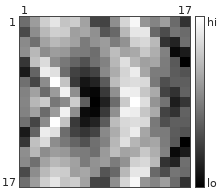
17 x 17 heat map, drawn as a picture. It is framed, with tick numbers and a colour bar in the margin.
Upright stripes repeat 2 times across the table. The middle left is the roughest part. It is mirror symmetric from top to bottom. The ninth with the lowest average is the centre.
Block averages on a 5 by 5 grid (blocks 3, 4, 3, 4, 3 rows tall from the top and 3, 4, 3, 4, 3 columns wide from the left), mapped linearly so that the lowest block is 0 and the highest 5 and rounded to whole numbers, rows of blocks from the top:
34241 / 22241 / 33050 / 22241 / 34241
